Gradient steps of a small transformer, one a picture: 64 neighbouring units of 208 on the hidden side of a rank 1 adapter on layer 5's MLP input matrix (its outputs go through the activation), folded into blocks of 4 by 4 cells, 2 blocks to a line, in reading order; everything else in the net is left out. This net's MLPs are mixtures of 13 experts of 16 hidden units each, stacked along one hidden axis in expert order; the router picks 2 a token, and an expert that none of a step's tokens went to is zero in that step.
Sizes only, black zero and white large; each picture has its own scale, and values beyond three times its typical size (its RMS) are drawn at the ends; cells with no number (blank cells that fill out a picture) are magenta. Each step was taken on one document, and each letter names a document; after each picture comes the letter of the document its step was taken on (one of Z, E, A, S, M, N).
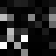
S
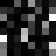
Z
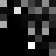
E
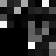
E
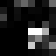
E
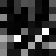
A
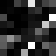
A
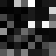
A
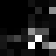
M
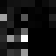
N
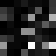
Z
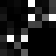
S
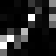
S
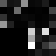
E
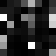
Z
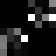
S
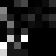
S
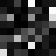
A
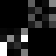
N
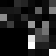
E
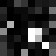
E
